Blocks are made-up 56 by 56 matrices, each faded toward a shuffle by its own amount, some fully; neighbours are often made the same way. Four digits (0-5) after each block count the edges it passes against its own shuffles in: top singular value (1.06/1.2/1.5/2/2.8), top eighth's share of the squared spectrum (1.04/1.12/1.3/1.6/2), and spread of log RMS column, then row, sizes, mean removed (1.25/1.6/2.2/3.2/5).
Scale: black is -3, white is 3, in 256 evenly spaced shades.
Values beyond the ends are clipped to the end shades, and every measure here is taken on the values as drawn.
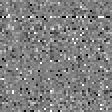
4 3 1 2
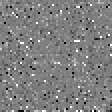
2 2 0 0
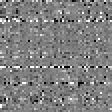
4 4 1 3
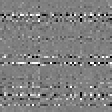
4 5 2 4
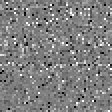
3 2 0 1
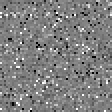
2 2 0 0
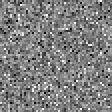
0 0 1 0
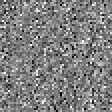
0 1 2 0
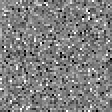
0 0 0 0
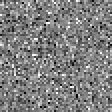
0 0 1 0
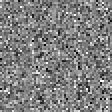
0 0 2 0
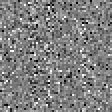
1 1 2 0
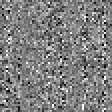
1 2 3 0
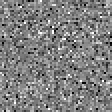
0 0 0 0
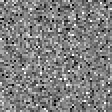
0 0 0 0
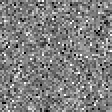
0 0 0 0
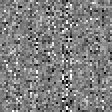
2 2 3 0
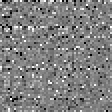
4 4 1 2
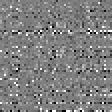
4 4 2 3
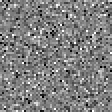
1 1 0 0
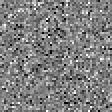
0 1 0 0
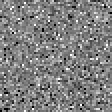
1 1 0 0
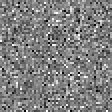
3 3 2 1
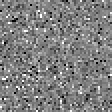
2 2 0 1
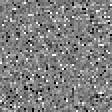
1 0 0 0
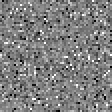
2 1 0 0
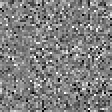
3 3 2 1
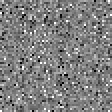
3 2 1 0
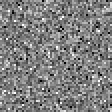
1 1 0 0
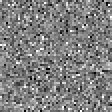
1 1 0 0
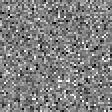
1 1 0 0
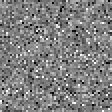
2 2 0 1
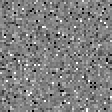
1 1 0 0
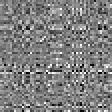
4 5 3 3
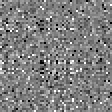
3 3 1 2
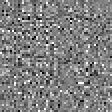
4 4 2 2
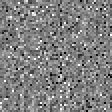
2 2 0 0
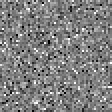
2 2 0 1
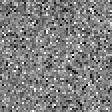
2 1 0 0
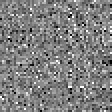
4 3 2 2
